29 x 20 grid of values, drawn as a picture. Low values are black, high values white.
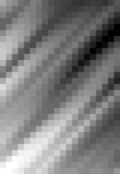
The top right is the ninth with the lowest average. The ninth with the highest average is the bottom left. The halves do not mirror each other. The histogram is bell-shaped. Values rise toward the bottom left.
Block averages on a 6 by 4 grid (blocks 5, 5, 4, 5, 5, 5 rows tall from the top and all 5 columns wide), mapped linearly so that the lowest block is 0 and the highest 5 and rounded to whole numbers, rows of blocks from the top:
2111
3210
3212
3222
3431
5432
